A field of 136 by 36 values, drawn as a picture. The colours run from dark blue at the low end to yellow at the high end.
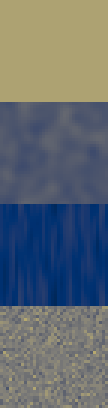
The table splits into 4 rows of 1 panel. Panel 1,1: high, flat. Panel 2,1: low, blotchy, faint in contrast. Panel 3,1: very low, streaked downward, faint in contrast. Panel 4,1: middling, fine-grained.
